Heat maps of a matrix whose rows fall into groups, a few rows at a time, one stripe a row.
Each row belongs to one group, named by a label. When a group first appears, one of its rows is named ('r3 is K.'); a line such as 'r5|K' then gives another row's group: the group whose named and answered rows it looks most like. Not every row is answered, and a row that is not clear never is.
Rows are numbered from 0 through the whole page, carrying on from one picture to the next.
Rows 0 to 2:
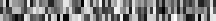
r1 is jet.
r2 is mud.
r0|jet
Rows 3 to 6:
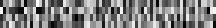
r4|mud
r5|jet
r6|jet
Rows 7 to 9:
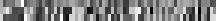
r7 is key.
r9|mud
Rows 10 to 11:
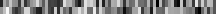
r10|jet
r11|mud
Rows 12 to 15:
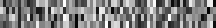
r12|jet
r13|mud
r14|jet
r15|jet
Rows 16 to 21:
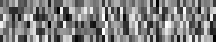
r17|mud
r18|mud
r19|key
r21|jet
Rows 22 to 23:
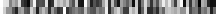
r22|key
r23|key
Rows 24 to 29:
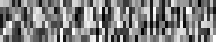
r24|mud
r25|jet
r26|jet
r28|mud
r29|mud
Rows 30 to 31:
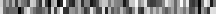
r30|key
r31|mud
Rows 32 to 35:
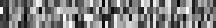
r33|key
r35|jet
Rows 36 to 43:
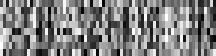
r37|key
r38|key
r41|key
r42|key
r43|mud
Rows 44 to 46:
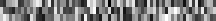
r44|jet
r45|mud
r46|key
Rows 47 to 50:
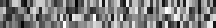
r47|jet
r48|key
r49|mud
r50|jet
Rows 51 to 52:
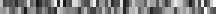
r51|mud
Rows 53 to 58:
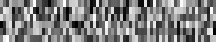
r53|key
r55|mud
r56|jet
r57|jet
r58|mud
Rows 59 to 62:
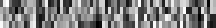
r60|mud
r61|key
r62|key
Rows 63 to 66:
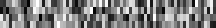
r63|jet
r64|jet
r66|key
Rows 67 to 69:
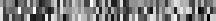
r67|mud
